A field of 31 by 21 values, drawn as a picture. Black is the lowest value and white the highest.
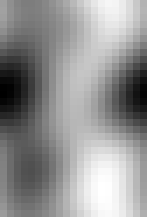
Lone odd cells: none. Ninth with the lowest average: middle left. Ninth with the highest average: bottom right.
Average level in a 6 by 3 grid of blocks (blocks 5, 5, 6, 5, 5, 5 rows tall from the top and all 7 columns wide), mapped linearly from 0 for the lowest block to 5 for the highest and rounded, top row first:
245 / 143 / 041 / 142 / 145 / 245
